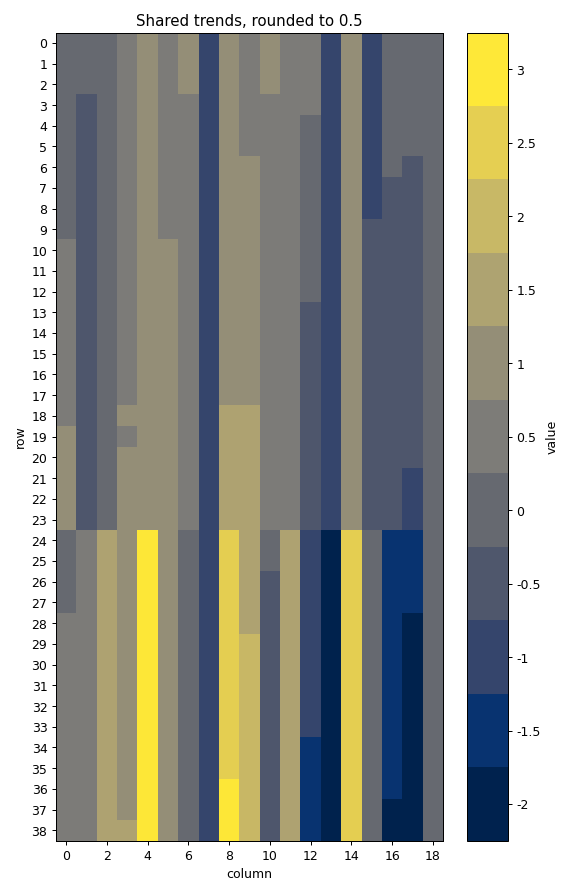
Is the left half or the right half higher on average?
left
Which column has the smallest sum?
13
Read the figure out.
Title: Shared trends, rounded to 0.5
x-axis: column, ticks 0 2 4 6 8 10 12 14 16 18
y-axis: row, ticks 0 1 2 3 4 5 6 7 8 9 10 11 12 13 14 15 16 17 18 19 20 21 22 23 24 25 26 27 28 29 30 31 32 33 34 35 36 37 38 (0 at the top)
Colour bar: value, ticks -2 -1.5 -1 -0.5 0 0.5 1 1.5 2 2.5 3
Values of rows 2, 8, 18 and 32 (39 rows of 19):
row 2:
0 0 0 0.5 1 0.5 1 -1 1 0.5 1 0.5 0.5 -1 1 -1 0 0 0
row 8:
0 -0.5 0 0.5 1 0.5 0.5 -1 1 1 0.5 0.5 0 -1 1 -1 -0.5 -0.5 0
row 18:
0.5 -0.5 0 1 1 1 0.5 -1 1.5 1.5 0.5 0.5 -0.5 -1 1 -0.5 -0.5 -0.5 0
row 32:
0.5 0.5 1.5 1 3 1 0 -1 2.5 2 -0.5 1.5 -1 -2 2.5 0 -1.5 -2 0
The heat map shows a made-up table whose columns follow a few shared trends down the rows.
